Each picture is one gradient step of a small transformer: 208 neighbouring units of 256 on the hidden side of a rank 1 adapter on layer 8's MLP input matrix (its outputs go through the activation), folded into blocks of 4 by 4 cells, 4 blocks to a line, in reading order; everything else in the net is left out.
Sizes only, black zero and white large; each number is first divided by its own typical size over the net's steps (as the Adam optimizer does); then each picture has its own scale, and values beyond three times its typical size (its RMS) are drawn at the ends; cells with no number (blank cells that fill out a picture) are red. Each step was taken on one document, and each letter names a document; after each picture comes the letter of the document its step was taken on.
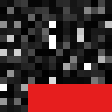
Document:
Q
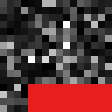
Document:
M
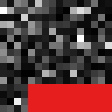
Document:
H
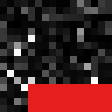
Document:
Q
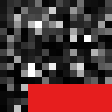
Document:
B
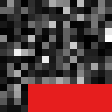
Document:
M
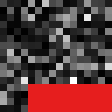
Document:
M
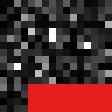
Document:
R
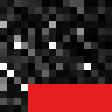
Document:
Q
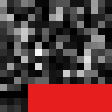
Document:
H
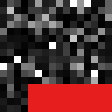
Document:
B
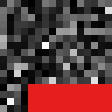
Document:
M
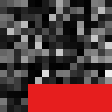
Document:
H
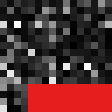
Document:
Q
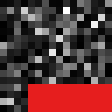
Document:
M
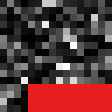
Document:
M
